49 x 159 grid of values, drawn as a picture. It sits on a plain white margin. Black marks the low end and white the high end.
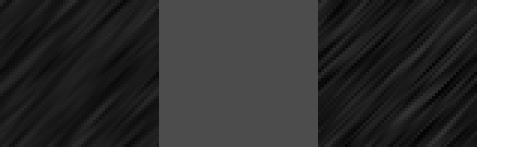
The table splits into one row of 3 panels. Panel 1,1: very low, slanting up to the right, faint in contrast. Panel 1,2: low, flat. Panel 1,3: very low, slanting up to the right, faint in contrast.
